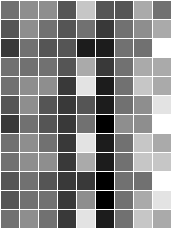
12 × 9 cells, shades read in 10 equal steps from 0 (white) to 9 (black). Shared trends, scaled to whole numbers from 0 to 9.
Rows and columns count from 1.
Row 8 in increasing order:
1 2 3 4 5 5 5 7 8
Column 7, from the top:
6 5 5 5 5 5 4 5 5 5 5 5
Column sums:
68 53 61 80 46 95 60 39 24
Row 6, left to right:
6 4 6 7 6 8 5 4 1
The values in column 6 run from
6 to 9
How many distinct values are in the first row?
5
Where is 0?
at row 3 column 9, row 7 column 9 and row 10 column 9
